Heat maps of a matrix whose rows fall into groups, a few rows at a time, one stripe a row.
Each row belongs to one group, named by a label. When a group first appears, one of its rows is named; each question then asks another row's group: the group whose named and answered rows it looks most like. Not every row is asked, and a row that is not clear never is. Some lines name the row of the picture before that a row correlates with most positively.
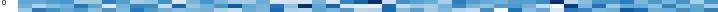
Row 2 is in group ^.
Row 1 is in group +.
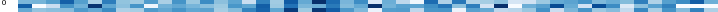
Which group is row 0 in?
+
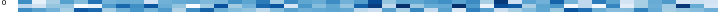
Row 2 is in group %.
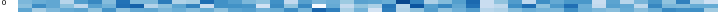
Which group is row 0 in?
%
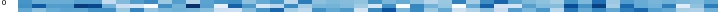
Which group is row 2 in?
^
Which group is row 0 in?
+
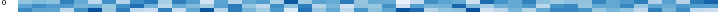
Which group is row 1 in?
+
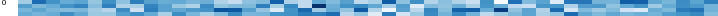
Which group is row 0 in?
^
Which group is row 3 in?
+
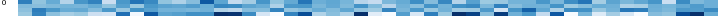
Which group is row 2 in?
^
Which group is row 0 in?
%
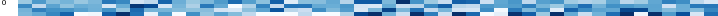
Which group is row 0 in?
%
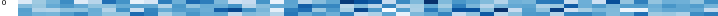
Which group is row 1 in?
+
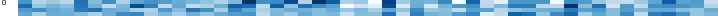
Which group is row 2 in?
%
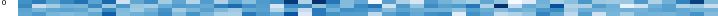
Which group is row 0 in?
+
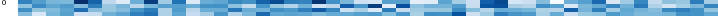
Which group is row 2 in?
+
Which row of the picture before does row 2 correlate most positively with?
0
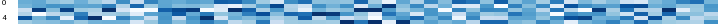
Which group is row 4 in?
%
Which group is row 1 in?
^
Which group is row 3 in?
+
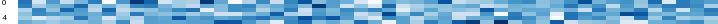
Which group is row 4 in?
+
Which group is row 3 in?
^
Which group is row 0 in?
%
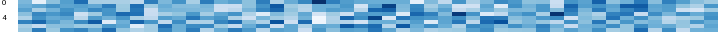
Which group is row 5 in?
+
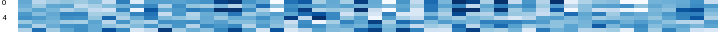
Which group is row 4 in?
+
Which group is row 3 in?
+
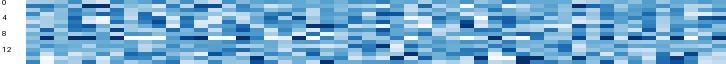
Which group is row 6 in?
+
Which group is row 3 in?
^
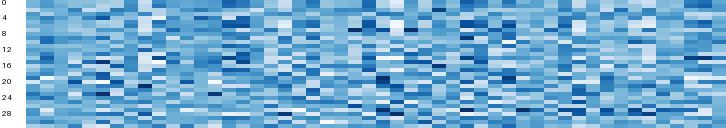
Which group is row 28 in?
^
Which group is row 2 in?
+
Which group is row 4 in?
%
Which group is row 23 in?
%
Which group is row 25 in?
+
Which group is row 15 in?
%
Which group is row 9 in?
+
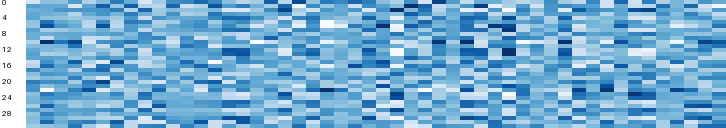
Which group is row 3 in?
%
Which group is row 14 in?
%
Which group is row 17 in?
%
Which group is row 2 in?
^
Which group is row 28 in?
^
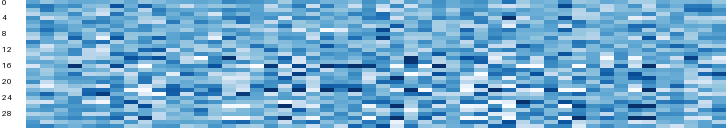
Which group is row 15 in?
%
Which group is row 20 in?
^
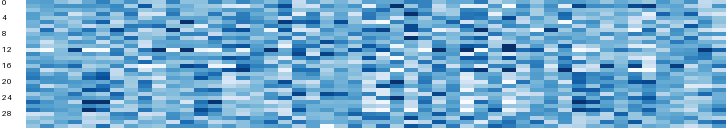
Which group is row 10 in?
+
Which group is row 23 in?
+
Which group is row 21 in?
^
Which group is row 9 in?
%
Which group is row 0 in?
%
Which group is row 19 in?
%
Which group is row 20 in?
^
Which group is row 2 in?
%
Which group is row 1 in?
^
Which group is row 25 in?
%
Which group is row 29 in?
%
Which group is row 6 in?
%
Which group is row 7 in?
%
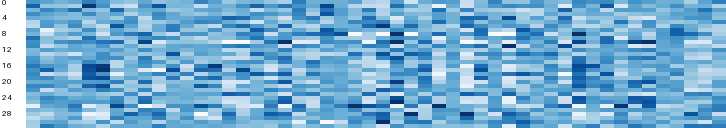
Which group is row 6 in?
%
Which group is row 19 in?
%
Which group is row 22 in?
^
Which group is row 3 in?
+
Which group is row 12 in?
^
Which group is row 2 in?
+
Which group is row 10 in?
^
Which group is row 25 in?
^
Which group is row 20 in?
^
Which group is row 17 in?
%
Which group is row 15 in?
+
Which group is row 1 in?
+
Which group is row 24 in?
^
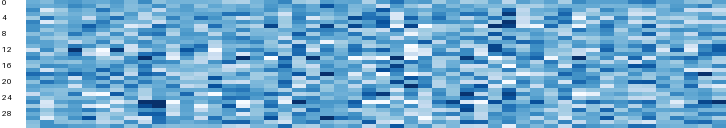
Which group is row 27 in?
+
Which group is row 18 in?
+
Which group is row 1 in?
+
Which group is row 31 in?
^
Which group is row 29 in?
+
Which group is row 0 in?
^
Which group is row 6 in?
+
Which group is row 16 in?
^
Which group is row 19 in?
%
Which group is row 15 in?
%
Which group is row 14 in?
+
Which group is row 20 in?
^
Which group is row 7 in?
+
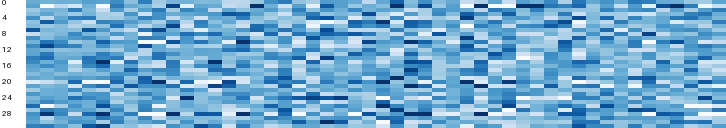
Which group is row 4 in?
+
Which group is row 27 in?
^
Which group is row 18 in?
%
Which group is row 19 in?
^
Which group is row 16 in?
%
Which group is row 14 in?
+
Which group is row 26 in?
^
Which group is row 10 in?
%
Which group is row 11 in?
+
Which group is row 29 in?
^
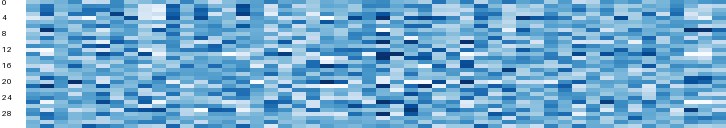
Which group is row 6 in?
%
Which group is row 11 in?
%
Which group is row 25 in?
^
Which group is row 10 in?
%
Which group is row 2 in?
%
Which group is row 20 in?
+
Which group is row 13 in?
^
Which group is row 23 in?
%
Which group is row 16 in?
+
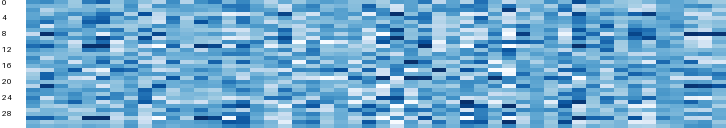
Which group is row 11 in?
%
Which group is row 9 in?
^
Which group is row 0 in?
%
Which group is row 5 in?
%
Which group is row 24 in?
^
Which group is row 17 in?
+
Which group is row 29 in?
%
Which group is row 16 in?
^
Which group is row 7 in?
^
